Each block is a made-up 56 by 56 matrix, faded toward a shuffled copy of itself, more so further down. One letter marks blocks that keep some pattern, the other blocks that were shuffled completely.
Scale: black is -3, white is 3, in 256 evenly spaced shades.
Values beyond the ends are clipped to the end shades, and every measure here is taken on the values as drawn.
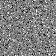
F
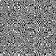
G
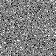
F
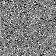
F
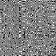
G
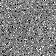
F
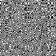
G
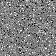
F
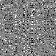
G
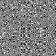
G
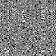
G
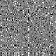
G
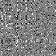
G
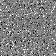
F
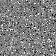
F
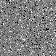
F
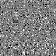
G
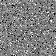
F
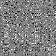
G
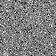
F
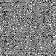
G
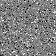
F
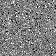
F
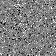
F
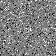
F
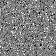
F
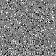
G
